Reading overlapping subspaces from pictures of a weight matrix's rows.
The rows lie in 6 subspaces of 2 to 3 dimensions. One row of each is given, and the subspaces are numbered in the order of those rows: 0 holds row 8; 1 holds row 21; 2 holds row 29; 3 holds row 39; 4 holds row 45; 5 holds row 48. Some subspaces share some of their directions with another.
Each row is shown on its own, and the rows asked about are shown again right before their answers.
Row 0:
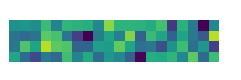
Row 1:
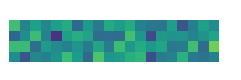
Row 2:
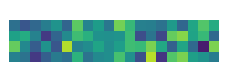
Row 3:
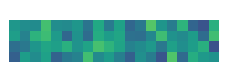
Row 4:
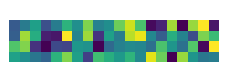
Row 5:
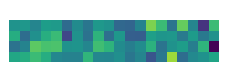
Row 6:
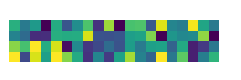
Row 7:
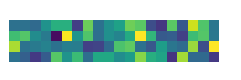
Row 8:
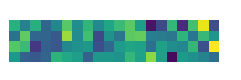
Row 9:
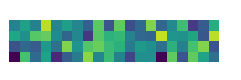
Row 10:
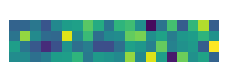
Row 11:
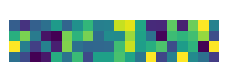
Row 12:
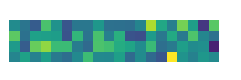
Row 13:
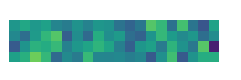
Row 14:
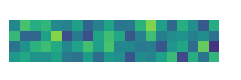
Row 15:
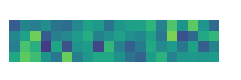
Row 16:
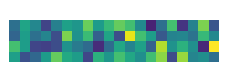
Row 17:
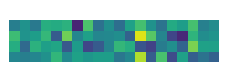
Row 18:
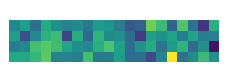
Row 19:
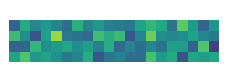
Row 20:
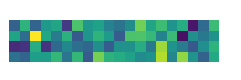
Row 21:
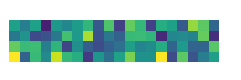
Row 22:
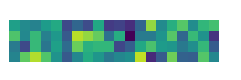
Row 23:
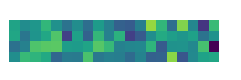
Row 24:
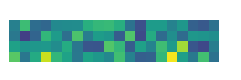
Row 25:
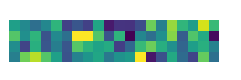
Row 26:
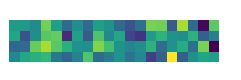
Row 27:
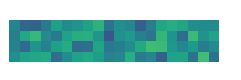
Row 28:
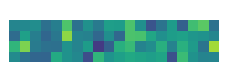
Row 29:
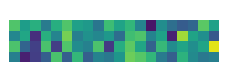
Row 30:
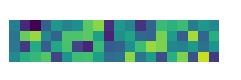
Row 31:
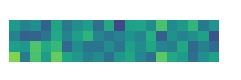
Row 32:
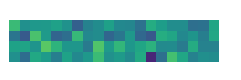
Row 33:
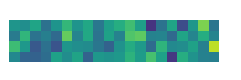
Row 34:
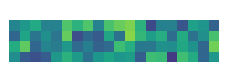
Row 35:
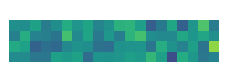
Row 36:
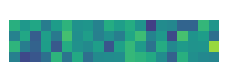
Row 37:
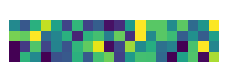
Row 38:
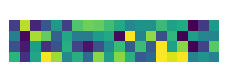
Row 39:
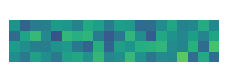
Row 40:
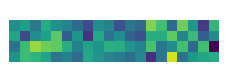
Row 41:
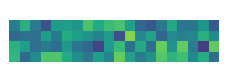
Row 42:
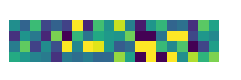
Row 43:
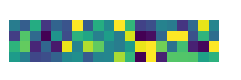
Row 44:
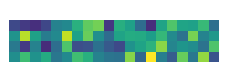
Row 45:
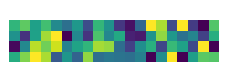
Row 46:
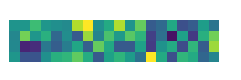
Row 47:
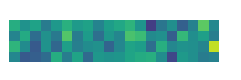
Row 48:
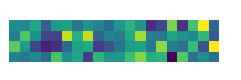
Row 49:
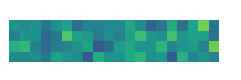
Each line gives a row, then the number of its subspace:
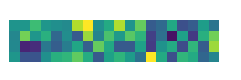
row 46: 5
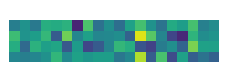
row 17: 4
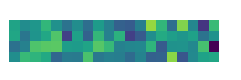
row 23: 0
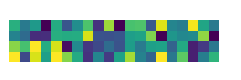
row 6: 1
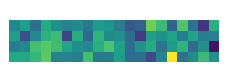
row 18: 0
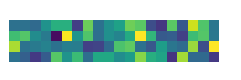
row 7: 4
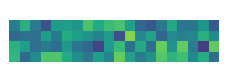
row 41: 0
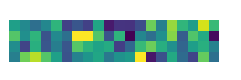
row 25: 5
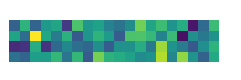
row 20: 0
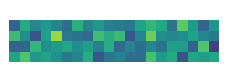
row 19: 3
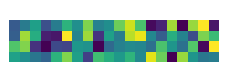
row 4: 2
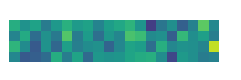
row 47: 2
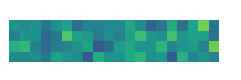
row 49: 5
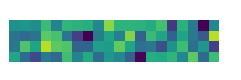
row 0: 5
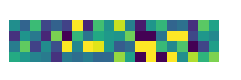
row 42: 4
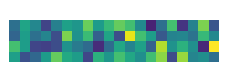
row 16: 0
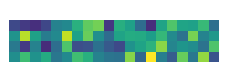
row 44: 3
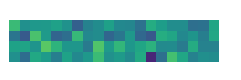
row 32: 3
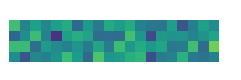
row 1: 3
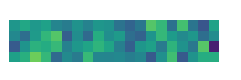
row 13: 4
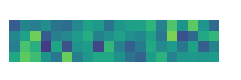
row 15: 2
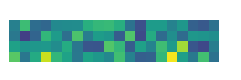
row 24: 0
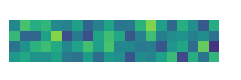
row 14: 3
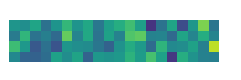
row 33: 2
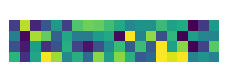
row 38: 0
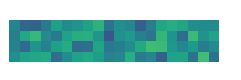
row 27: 3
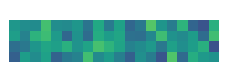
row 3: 1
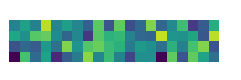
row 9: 1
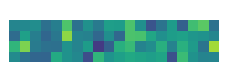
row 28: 5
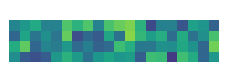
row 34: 5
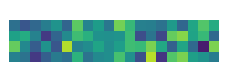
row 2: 4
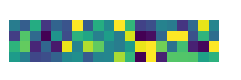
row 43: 4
